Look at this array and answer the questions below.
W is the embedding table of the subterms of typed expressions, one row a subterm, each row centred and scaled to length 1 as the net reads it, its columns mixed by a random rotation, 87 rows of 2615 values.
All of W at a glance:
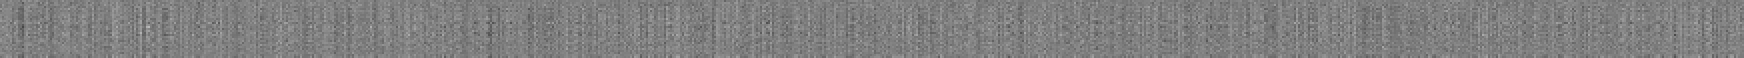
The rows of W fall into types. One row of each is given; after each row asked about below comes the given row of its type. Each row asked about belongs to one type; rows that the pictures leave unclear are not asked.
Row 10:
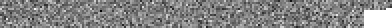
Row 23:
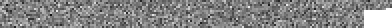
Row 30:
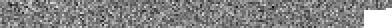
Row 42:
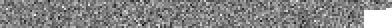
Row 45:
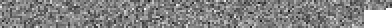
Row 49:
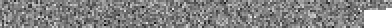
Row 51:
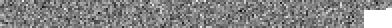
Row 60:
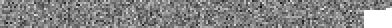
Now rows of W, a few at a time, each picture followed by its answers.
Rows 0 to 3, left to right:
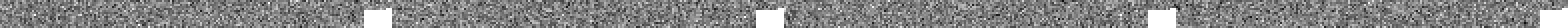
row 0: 42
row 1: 23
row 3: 51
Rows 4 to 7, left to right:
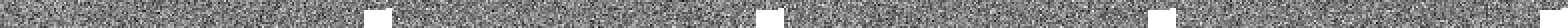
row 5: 10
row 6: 49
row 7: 23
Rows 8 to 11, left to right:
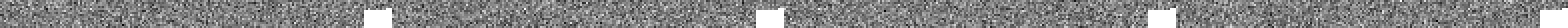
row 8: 30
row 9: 45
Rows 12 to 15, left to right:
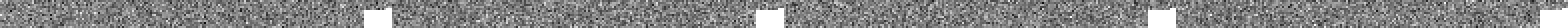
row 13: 10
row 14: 45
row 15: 42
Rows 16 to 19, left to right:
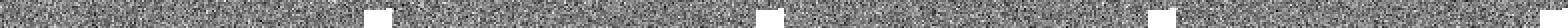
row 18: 23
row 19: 10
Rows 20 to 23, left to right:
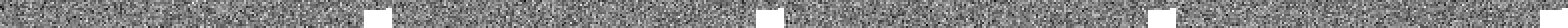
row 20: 51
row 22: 49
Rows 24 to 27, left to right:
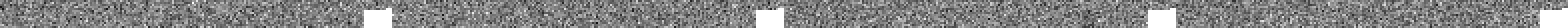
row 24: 51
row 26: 42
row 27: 10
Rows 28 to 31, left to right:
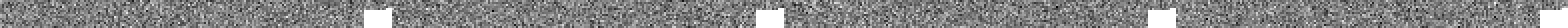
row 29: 10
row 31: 23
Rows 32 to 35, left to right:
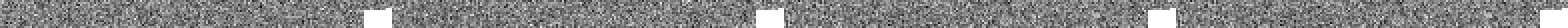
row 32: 60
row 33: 42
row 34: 49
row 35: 49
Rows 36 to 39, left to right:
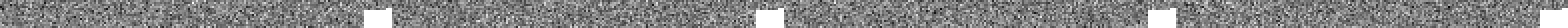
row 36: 51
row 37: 10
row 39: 30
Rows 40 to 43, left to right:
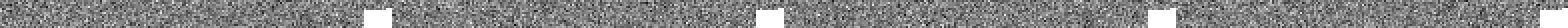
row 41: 30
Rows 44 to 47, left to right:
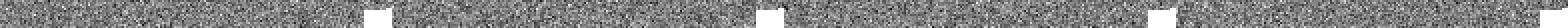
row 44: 42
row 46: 51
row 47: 60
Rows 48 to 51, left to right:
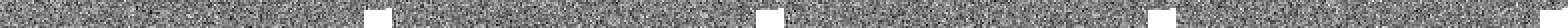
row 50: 49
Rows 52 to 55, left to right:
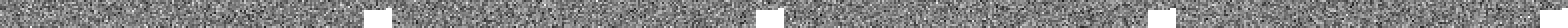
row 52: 51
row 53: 51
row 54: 10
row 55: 23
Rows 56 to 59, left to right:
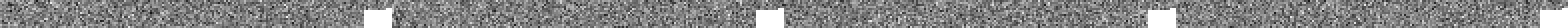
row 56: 30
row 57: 60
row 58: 10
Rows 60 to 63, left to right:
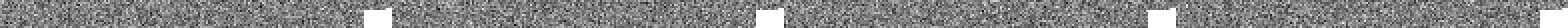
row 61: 30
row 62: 60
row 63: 42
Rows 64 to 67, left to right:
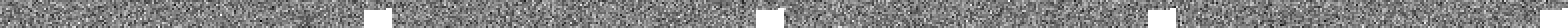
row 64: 42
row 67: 49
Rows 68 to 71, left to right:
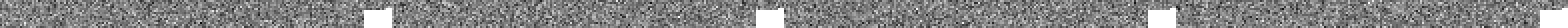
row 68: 23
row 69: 45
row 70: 45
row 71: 51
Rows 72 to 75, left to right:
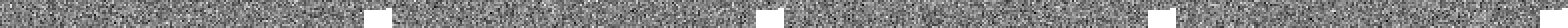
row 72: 42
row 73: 51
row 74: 60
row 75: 49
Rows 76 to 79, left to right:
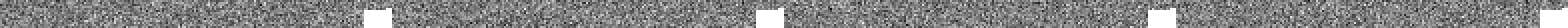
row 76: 10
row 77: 45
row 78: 30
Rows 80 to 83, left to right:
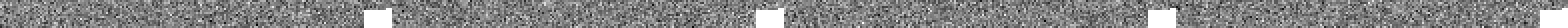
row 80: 60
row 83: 51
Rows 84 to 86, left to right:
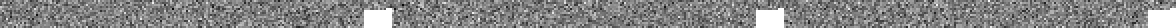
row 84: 10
